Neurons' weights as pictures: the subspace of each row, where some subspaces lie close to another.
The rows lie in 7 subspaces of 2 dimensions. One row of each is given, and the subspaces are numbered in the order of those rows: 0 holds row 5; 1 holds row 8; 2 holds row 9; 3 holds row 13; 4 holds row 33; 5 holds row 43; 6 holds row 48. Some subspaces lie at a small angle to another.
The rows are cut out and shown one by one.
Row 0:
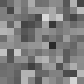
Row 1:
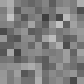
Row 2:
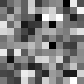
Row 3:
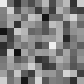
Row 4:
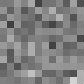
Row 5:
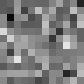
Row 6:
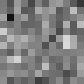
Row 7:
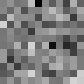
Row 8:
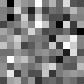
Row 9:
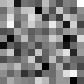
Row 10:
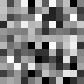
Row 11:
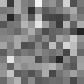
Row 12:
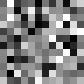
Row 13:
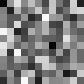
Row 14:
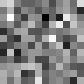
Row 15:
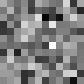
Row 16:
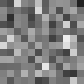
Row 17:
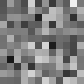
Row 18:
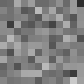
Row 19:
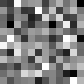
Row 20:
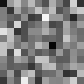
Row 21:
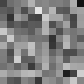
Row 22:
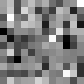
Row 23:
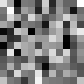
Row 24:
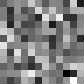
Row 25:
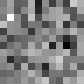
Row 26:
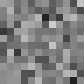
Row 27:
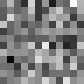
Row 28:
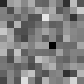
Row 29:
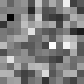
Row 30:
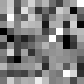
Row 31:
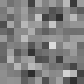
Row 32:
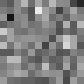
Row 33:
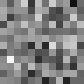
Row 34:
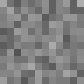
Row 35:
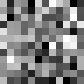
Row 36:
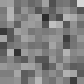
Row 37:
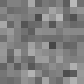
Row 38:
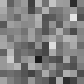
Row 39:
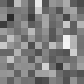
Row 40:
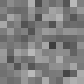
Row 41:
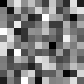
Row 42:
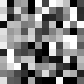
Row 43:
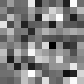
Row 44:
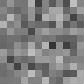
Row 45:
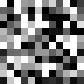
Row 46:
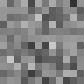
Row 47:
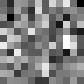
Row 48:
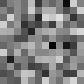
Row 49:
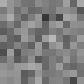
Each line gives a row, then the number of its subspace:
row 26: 6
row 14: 1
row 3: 3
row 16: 2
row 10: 4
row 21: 4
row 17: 4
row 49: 1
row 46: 4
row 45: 1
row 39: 2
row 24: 5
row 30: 0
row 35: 0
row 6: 0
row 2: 6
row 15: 6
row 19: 2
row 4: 2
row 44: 5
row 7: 2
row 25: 5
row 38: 0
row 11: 1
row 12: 1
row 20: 3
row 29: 6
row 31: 5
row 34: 3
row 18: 2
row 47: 6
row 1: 1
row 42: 0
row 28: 3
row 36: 6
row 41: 3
